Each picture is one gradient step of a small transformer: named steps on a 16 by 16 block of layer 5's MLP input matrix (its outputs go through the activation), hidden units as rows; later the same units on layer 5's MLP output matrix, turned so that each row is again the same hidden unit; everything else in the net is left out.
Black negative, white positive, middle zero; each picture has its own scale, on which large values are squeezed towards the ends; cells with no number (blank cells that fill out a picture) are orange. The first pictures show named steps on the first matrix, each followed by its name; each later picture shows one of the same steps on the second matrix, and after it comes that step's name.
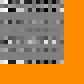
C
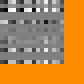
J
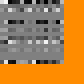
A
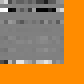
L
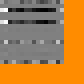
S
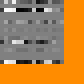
C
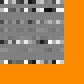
C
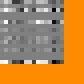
A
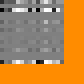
J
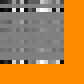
J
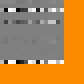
L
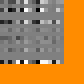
A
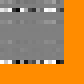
S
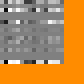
A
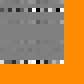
S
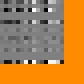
A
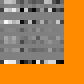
A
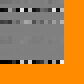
L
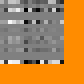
A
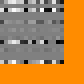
C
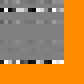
S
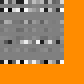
C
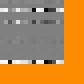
L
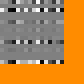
C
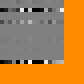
L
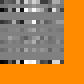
A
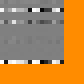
L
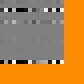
L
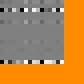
S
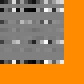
C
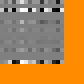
J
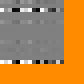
S
